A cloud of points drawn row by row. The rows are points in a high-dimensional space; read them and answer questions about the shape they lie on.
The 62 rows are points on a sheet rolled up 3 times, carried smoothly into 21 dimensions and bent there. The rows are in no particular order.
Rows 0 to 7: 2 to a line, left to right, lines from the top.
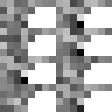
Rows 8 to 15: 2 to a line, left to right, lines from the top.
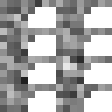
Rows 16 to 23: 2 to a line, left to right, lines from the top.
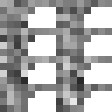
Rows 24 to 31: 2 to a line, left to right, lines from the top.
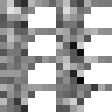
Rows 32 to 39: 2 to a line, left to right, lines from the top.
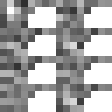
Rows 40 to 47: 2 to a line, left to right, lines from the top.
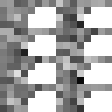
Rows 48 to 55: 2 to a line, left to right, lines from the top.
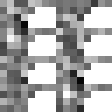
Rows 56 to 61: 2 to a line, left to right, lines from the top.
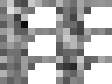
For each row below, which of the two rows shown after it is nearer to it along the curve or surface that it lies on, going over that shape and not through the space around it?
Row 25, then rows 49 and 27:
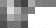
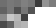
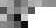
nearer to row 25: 49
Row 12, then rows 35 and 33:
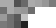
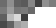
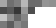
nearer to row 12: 33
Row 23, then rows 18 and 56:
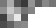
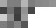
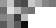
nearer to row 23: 56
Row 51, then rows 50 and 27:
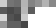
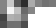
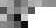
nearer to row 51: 27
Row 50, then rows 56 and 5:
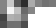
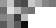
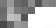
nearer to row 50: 56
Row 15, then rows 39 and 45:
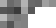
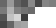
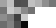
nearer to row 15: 39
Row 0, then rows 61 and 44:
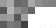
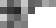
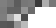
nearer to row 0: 44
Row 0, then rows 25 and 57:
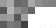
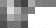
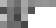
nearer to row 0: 25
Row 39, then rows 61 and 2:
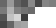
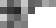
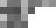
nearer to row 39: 2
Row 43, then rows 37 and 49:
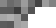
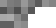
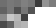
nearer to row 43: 49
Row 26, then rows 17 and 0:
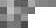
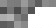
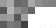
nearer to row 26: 0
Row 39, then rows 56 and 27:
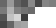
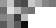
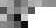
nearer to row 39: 56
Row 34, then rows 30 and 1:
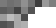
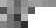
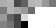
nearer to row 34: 30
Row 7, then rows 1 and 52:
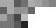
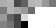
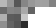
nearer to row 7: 52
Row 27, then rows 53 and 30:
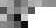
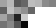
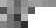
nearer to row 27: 53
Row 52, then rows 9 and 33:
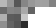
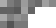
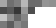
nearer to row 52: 33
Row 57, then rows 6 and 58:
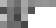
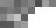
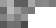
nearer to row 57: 6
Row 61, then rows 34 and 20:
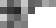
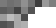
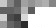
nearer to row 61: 20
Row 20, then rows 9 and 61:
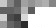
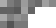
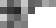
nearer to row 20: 61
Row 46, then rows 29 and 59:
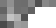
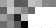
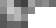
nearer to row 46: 59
